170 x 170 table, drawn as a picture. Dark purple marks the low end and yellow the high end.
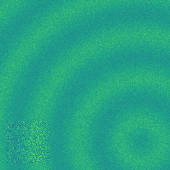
Odd rows or columns: none. Rings: centred on the bottom right. Average level on the scale: 60%. Roughest part: bottom left. Odd patch: rougher, in the bottom left. Mirror symmetry: none.
